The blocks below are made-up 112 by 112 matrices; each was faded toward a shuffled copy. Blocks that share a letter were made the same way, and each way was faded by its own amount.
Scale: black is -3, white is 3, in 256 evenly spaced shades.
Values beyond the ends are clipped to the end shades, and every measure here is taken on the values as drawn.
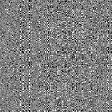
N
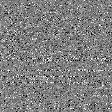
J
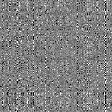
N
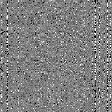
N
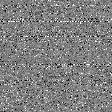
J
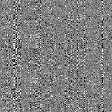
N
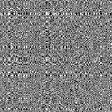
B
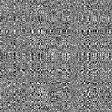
B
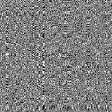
N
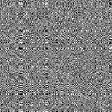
B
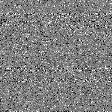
J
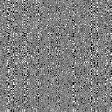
N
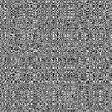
B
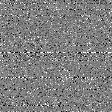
J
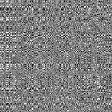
B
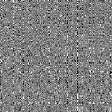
N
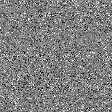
J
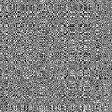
B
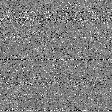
J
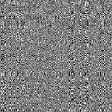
N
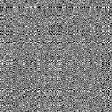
B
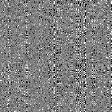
N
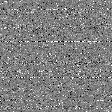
J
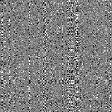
N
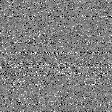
J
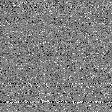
J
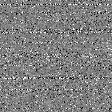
J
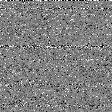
J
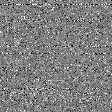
J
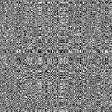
B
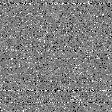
J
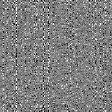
N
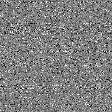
J
